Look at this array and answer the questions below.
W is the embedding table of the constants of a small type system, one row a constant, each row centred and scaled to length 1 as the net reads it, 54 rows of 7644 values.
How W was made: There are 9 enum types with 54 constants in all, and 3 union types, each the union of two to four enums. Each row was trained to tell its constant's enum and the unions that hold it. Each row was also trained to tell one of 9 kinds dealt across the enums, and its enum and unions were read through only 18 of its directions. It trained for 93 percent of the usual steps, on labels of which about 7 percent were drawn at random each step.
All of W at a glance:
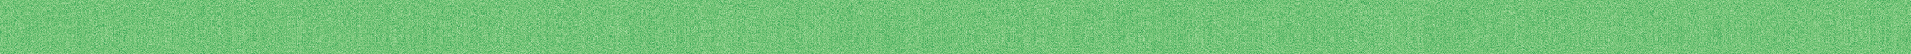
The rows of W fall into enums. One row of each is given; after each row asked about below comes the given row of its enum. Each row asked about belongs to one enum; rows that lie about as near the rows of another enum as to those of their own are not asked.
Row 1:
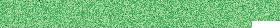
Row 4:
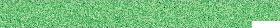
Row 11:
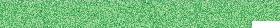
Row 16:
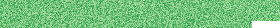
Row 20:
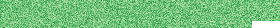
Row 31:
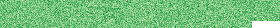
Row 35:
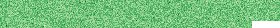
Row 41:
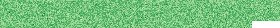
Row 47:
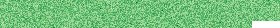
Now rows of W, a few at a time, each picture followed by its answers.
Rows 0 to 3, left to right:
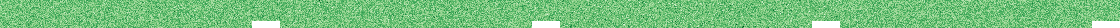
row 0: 31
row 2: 31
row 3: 35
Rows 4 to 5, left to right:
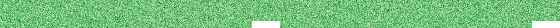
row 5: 11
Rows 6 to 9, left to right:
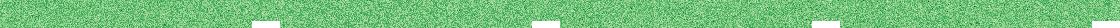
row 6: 1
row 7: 41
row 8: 16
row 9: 4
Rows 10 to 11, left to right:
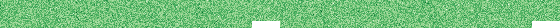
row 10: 11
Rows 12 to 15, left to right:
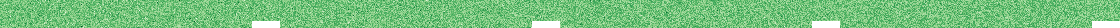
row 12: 1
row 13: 1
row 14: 1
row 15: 35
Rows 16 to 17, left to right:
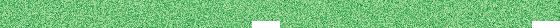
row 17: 20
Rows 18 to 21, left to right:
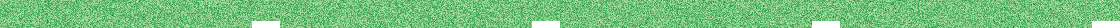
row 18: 41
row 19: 11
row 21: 47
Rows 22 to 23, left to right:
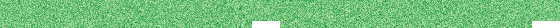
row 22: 11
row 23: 47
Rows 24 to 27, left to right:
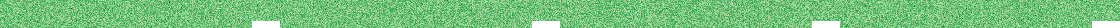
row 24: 47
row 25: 41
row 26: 1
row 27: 35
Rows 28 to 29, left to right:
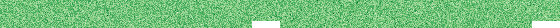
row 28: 47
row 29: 16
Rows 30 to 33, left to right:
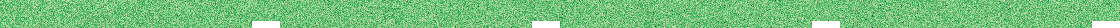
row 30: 20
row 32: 20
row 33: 47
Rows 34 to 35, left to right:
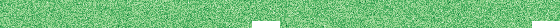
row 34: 16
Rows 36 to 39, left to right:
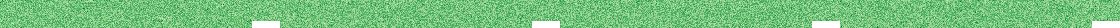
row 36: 35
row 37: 20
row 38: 16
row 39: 1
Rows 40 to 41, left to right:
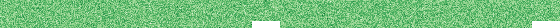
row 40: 31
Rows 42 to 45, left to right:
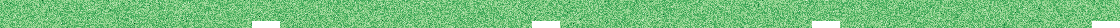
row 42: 20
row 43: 47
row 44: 41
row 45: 1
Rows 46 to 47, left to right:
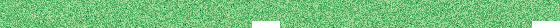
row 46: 4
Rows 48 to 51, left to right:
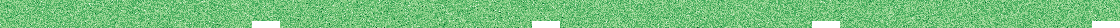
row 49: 31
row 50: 20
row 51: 47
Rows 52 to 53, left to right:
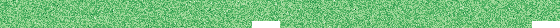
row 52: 11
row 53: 35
